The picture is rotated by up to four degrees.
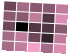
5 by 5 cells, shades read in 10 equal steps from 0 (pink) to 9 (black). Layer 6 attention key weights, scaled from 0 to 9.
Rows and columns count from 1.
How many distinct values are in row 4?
4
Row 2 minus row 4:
1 2 -3 -1 -1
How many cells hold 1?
2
